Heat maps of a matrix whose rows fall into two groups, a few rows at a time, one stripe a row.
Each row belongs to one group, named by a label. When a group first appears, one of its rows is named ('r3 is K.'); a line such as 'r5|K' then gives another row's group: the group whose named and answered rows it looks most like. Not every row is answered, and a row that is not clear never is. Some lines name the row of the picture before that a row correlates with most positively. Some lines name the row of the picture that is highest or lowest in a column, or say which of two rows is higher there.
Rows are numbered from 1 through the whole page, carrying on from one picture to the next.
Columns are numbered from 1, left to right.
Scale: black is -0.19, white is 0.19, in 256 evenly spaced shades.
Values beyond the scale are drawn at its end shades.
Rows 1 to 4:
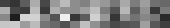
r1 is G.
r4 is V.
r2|G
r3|G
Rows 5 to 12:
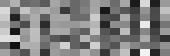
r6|V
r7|G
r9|G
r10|V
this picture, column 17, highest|6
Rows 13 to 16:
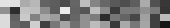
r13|V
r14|G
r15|V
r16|G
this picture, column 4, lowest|15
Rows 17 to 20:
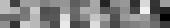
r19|G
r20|G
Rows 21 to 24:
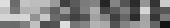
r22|V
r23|V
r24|G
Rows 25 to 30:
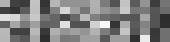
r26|G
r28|G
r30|V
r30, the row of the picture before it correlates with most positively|22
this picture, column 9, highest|27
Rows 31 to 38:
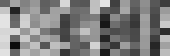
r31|G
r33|V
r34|V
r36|V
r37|G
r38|V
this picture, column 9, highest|35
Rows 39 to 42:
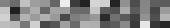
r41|V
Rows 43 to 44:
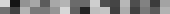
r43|G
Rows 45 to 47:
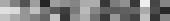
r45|V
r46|V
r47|V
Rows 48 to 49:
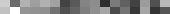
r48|V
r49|V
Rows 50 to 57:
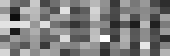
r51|G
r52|G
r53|V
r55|G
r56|V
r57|V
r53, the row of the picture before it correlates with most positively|49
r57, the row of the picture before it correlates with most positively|48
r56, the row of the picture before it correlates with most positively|48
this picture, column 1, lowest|55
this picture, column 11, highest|55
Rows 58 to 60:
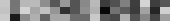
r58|V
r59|V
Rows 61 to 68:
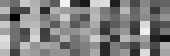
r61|G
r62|G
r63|G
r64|V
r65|V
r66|G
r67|V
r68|V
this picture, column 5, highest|67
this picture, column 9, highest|65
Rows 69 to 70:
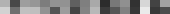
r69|V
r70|V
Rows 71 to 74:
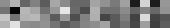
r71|V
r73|V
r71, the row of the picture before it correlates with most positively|69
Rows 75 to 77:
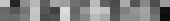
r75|G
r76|G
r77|G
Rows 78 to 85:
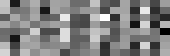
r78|G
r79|V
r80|G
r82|G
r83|G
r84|V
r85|V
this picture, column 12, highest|79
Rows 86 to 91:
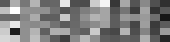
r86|G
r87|V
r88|G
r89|V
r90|G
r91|V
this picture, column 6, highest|90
